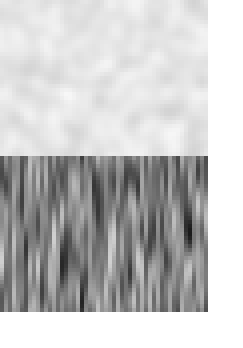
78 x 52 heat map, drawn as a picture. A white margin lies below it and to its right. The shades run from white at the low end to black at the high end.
The table splits into 2 rows of 1 panel. Panel 1,1: very low, blotchy, faint in contrast. Panel 2,1: middling, streaked downward, strong in contrast.
